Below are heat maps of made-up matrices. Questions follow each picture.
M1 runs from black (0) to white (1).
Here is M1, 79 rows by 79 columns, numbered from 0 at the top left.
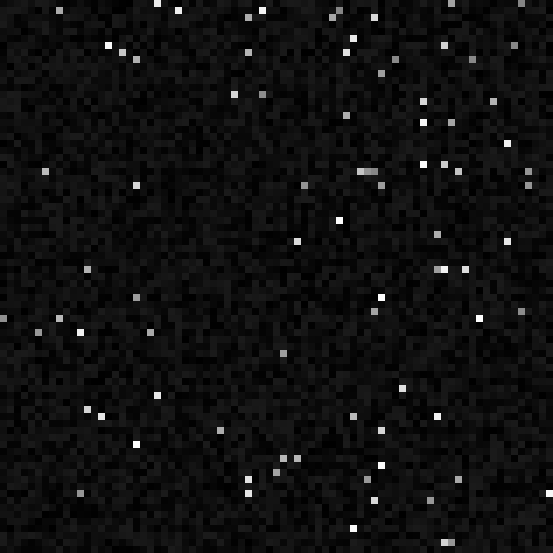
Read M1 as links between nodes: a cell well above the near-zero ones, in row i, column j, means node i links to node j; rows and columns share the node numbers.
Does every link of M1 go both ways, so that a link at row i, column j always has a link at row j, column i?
no
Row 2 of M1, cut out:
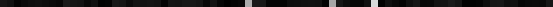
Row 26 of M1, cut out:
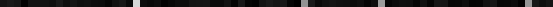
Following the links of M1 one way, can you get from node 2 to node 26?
no
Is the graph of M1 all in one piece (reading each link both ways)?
no
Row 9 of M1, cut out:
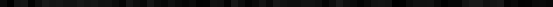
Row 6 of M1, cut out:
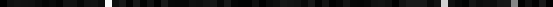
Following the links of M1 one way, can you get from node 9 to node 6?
no
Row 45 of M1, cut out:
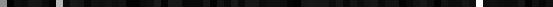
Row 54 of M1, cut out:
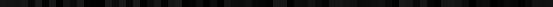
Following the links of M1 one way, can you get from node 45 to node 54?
yes
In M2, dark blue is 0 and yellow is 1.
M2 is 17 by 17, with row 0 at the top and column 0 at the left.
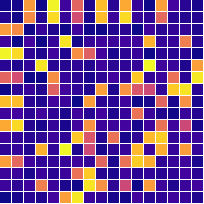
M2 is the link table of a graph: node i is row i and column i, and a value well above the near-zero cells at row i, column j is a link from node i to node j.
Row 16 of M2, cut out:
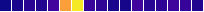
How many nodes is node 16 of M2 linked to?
2
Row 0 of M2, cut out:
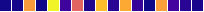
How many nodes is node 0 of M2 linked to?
6
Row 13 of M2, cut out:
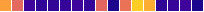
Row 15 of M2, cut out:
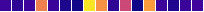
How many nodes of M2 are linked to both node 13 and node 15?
3
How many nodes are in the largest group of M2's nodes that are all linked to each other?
3
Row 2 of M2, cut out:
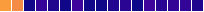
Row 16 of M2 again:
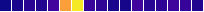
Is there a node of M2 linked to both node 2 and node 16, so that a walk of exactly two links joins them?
no
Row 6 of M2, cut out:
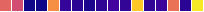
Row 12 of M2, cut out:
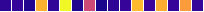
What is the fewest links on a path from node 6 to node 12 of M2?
2
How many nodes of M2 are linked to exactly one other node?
1
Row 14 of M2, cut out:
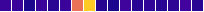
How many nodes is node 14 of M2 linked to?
2
